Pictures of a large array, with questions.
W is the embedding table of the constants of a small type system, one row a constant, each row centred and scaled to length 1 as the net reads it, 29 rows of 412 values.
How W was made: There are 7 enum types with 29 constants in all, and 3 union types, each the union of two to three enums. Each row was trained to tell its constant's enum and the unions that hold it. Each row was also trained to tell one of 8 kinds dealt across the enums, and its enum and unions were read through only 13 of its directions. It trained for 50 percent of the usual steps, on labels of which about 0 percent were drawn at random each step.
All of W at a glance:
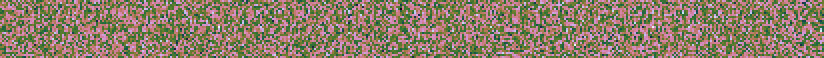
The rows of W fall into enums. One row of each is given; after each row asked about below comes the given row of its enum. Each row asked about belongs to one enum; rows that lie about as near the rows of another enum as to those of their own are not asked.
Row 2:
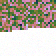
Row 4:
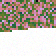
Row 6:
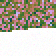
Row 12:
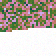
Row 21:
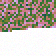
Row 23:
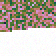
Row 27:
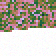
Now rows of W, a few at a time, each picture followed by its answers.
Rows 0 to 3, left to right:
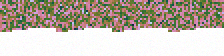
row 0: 23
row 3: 23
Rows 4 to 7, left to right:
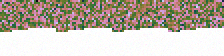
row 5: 6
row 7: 27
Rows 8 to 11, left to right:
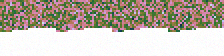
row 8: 4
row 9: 27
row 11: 4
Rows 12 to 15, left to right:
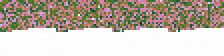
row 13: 2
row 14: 2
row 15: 2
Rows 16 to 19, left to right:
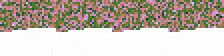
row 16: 23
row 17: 27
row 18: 12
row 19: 23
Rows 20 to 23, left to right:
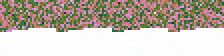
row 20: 12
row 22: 4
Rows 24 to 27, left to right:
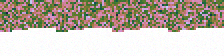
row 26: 12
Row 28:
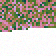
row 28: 12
